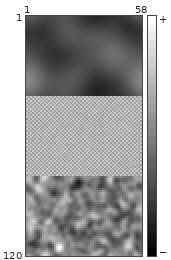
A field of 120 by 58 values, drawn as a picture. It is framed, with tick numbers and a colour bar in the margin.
The table splits into 3 rows of 1 panel. Panel 1,1: low, smooth. Panel 2,1: high, checkered. Panel 3,1: middling, blotchy, strong in contrast.
